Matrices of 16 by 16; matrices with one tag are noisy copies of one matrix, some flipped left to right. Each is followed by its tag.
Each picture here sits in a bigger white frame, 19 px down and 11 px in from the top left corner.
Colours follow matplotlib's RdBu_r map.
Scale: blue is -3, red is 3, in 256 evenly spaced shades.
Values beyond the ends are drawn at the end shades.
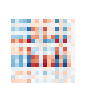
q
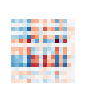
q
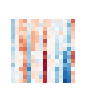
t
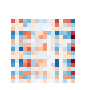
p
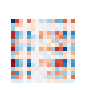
p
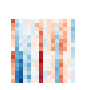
t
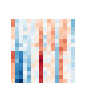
t
